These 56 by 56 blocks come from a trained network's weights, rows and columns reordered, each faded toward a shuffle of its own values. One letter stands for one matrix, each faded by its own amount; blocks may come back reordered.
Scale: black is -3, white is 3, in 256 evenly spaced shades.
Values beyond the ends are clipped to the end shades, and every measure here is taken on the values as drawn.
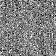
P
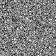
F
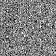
P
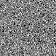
F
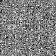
P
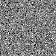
F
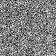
P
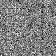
P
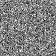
P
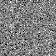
F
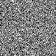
F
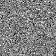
F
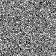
F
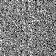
P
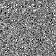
F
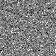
F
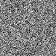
F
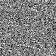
F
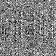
P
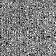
P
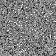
F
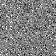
F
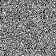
F
